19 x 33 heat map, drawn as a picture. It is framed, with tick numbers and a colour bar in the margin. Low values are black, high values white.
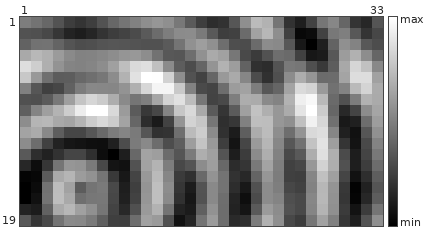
Slope: none. Odd rows or columns: none. Rings: centred on the bottom left. Mirror symmetry: none.
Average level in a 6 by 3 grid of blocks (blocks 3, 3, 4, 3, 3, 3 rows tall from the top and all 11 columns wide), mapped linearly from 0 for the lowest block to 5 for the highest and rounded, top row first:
0 2 1
5 4 3
5 4 5
0 2 3
1 2 2
1 1 2
